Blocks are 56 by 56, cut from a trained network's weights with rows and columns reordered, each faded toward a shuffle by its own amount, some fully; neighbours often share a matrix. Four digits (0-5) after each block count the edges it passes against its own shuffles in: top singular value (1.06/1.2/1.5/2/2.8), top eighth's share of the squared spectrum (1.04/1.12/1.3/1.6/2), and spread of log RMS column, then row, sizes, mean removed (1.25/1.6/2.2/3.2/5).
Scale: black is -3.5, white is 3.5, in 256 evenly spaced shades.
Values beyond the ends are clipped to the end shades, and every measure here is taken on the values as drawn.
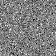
1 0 0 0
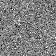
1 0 0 0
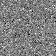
0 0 0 0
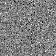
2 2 0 0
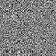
4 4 2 1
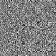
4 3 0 2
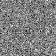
3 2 0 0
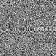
3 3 0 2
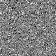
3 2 0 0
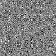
3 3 1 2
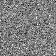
1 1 0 0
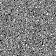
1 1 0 0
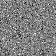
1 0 0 0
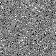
1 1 0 0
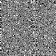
3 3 2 1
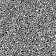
0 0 0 0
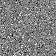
1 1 0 0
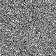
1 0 0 0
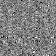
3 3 1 1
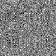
3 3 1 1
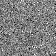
0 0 0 0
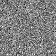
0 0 0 0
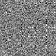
3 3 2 1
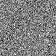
1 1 0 0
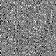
3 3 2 0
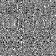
3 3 2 1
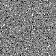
2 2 1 0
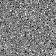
2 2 1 0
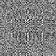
4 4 3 1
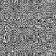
4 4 1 1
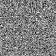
2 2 0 1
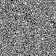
1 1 0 0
